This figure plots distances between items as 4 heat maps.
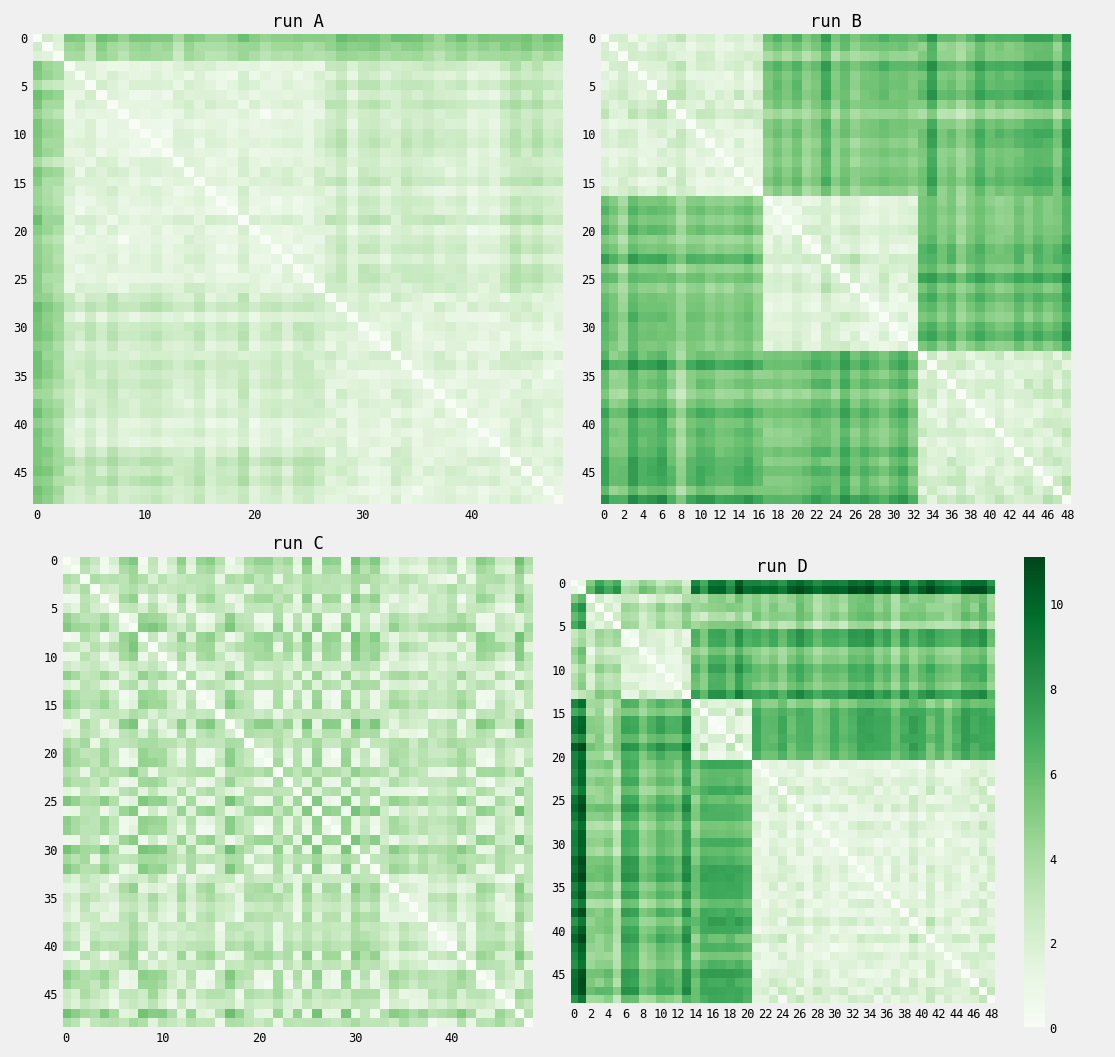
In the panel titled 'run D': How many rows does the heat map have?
49
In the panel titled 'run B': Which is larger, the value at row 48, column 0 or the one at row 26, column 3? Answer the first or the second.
the first
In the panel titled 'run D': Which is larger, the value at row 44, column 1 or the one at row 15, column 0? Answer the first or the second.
the first
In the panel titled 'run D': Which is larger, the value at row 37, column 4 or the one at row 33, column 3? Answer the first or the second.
the second
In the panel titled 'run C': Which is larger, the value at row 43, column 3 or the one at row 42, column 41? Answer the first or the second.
the first
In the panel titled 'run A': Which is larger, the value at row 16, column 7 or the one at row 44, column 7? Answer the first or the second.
the second
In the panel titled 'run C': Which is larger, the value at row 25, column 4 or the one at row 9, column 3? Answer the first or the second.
the first
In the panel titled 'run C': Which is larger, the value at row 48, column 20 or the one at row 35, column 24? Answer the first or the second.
the first
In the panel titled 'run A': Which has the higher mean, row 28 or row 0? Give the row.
0
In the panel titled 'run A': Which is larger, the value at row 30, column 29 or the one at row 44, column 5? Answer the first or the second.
the second
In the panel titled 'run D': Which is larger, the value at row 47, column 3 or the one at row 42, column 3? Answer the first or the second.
the first
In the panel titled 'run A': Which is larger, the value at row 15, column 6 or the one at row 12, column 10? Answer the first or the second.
the first
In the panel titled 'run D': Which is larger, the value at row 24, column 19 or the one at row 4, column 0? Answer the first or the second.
the first
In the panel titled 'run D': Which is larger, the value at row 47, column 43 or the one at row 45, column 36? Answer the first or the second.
the first
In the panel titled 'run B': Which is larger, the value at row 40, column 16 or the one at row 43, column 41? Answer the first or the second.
the first
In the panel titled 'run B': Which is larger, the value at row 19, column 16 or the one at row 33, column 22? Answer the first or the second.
the second
